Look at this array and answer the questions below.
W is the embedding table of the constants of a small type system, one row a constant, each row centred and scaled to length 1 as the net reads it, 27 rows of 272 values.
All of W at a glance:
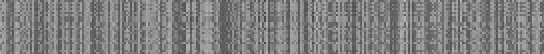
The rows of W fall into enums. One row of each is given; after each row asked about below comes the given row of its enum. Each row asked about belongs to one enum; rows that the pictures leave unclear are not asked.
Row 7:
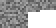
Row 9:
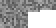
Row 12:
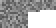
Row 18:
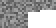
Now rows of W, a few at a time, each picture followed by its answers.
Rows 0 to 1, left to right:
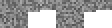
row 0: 9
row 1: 7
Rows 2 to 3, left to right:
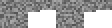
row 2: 18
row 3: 7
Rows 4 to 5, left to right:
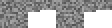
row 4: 18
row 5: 7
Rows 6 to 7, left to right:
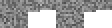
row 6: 9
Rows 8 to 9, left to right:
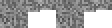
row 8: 9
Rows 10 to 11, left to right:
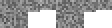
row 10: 9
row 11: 12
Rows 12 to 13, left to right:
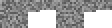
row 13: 7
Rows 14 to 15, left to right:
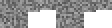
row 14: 9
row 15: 18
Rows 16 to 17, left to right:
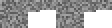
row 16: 12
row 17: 18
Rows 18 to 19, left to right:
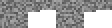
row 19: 7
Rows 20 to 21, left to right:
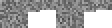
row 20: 12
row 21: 9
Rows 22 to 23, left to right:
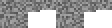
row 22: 18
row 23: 18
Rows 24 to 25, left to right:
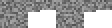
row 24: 18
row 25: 7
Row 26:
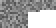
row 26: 12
